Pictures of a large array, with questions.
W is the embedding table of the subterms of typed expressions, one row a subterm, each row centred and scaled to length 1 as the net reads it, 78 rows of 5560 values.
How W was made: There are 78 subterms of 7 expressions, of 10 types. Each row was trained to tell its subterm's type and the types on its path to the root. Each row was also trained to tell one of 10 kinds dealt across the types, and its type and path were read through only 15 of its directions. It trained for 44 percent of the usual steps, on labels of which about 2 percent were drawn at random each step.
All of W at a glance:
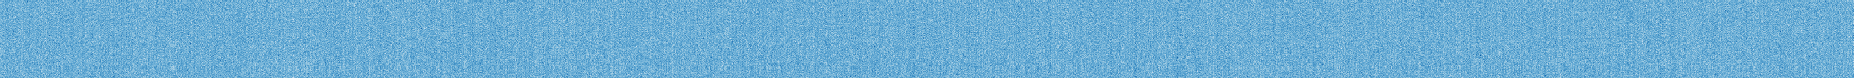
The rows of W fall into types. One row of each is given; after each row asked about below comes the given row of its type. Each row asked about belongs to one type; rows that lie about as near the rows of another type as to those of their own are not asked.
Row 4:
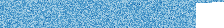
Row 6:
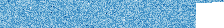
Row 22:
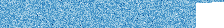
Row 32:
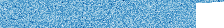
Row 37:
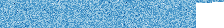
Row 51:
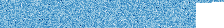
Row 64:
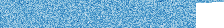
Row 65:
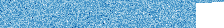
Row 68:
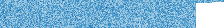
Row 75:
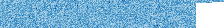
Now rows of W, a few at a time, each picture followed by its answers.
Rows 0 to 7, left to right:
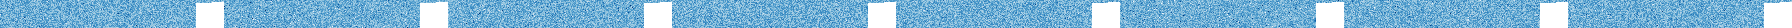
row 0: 51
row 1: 51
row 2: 32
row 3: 22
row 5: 51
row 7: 51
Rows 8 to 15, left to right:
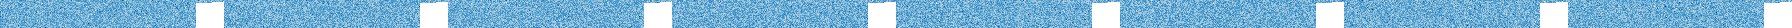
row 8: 64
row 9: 68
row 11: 37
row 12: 37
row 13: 22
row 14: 4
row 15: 68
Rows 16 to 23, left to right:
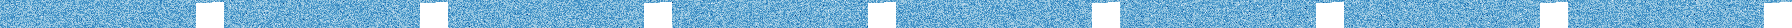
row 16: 22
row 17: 51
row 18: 37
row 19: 6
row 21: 32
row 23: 6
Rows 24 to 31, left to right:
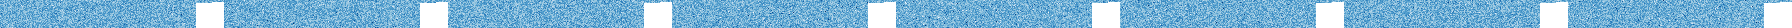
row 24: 51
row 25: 4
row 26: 22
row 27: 65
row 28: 22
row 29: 65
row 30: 22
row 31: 4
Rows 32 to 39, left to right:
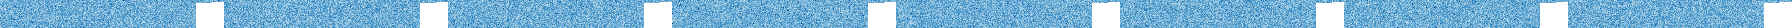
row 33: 68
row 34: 68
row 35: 6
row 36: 37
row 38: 68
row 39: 65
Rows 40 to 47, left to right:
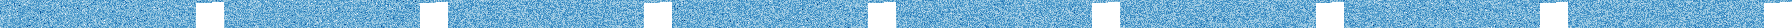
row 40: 6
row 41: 32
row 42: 4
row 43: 4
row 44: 6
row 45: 32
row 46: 68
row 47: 65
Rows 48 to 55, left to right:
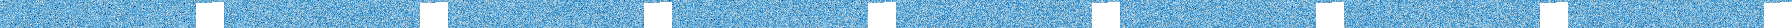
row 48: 75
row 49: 64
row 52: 65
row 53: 37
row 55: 6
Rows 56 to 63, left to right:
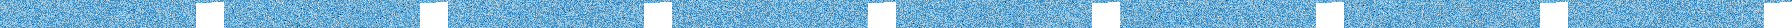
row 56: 22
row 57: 22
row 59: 6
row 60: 51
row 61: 6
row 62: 51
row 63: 64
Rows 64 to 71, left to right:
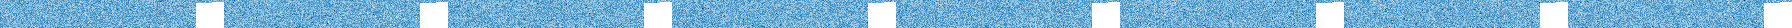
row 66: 68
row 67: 75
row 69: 68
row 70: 64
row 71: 68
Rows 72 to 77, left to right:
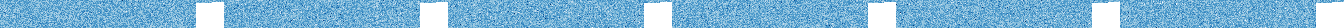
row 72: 51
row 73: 4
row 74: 22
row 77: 37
